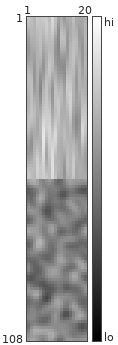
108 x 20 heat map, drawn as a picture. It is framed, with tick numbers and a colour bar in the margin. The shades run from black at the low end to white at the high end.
It is made of 2 by 1 panels. Panel 1,1: high, streaked downward. Panel 2,1: middling, blotchy.
